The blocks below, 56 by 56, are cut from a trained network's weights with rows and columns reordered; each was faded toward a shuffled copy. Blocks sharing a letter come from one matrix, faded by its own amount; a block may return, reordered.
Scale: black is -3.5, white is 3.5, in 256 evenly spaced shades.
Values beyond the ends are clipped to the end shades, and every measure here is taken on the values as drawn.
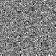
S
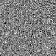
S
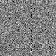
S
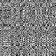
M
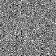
S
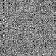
S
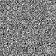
S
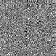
S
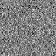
S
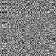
M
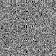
S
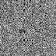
S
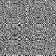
M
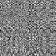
M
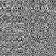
M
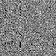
S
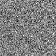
S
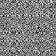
M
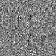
S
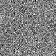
S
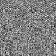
S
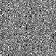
S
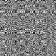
M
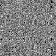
S
